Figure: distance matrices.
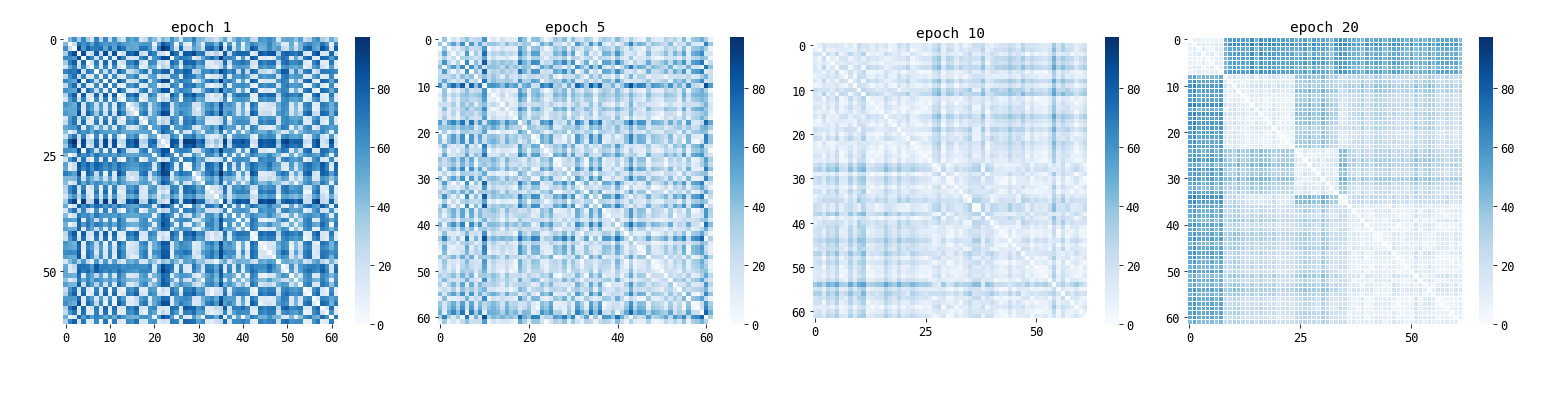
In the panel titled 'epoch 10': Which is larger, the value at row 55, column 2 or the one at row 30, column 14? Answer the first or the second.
the second
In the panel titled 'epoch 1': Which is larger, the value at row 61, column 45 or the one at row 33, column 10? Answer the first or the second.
the first
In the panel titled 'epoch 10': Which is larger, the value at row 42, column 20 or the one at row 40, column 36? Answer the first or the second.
the second
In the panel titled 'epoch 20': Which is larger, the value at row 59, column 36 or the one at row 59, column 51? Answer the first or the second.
the second
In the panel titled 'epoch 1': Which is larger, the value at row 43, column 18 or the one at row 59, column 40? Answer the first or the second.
the second
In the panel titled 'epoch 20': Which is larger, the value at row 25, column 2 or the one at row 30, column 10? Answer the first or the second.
the first
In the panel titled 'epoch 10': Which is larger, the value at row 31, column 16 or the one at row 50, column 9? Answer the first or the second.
the first
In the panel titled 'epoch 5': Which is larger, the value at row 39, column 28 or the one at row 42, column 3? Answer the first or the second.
the first
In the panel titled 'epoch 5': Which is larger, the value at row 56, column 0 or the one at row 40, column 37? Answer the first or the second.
the second
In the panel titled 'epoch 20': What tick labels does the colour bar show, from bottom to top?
0, 20, 40, 60, 80
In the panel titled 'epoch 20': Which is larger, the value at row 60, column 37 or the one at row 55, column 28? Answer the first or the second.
the second
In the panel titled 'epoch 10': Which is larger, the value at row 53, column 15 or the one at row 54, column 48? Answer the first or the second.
the second
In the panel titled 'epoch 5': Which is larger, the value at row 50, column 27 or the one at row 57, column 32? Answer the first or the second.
the second
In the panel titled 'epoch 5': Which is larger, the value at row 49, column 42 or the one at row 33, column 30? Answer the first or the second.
the second
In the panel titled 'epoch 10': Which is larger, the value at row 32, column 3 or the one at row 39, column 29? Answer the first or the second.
the first
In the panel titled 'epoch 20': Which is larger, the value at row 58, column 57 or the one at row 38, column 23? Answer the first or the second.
the second
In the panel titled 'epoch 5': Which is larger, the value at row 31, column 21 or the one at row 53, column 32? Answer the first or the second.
the first
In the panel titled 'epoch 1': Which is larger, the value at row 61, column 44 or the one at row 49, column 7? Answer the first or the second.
the second
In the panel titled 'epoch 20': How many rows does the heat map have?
62
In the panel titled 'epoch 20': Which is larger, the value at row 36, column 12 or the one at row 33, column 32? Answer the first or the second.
the first
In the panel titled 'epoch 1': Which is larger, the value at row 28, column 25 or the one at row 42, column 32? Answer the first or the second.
the second
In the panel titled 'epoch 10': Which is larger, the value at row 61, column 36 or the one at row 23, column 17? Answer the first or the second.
the first
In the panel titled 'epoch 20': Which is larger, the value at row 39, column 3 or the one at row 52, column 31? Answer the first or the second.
the first
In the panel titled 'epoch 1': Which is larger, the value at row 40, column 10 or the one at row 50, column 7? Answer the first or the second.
the second
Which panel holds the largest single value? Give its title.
epoch 1
